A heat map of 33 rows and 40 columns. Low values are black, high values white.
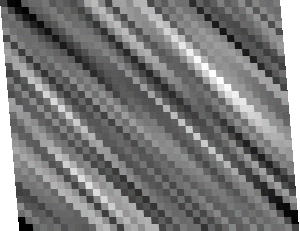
Mirror symmetry: none. Odd rows or columns: none. Grain: diagonal, down to the right.
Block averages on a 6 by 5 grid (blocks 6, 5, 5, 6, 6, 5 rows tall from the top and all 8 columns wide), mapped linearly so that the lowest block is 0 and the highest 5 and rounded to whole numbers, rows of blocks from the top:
02422
21252
32134
32224
33121
14211
